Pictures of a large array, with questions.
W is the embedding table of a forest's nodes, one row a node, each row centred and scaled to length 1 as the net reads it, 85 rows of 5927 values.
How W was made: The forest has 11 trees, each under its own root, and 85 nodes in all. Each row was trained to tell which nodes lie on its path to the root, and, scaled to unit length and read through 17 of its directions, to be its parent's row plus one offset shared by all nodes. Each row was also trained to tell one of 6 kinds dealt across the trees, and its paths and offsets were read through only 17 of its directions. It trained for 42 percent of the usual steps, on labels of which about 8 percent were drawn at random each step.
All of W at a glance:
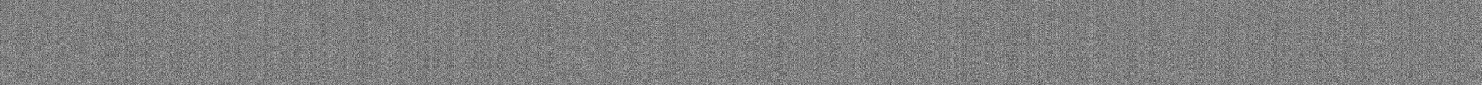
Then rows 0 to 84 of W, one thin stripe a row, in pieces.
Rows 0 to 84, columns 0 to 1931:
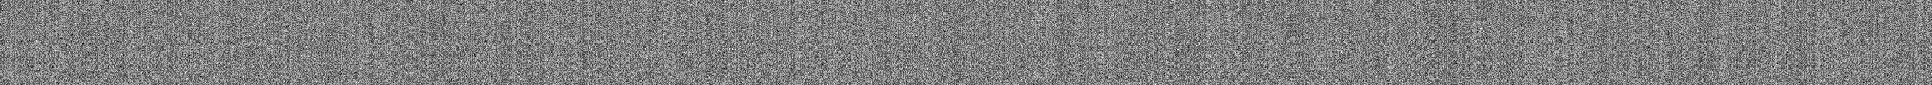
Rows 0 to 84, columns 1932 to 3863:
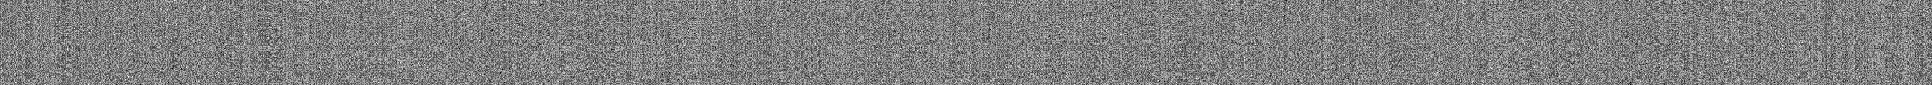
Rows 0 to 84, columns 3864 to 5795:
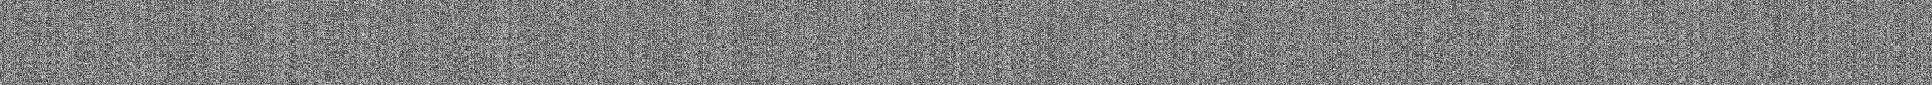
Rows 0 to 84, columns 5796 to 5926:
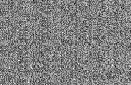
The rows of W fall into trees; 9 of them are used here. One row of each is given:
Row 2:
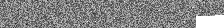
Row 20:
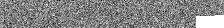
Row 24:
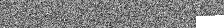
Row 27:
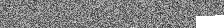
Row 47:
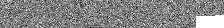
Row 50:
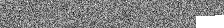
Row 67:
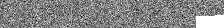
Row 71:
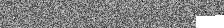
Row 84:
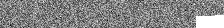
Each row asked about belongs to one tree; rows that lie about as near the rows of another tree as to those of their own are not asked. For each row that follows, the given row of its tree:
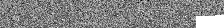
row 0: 84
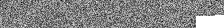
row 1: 2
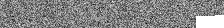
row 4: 50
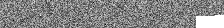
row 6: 47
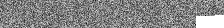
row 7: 67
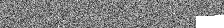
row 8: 47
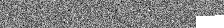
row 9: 84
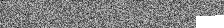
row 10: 84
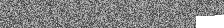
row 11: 50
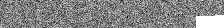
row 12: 67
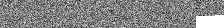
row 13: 27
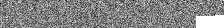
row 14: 2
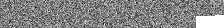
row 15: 24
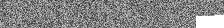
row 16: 2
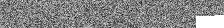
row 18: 20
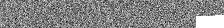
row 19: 2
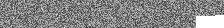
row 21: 84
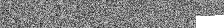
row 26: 20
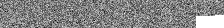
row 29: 67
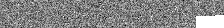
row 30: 24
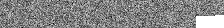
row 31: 24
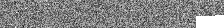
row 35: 24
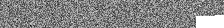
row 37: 47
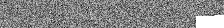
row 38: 47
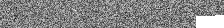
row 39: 71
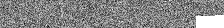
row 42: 20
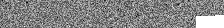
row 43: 24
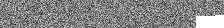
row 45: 84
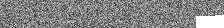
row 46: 50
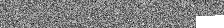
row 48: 27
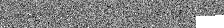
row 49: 67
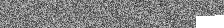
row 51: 84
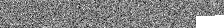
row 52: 24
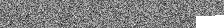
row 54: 84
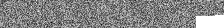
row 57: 2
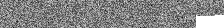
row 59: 67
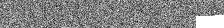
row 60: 67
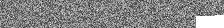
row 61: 71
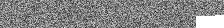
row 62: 84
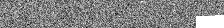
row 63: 84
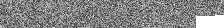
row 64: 20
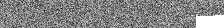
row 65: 67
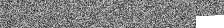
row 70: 27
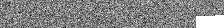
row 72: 24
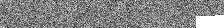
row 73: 20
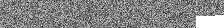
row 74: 20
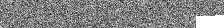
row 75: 67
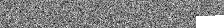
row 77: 24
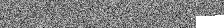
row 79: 47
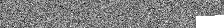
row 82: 47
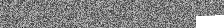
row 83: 27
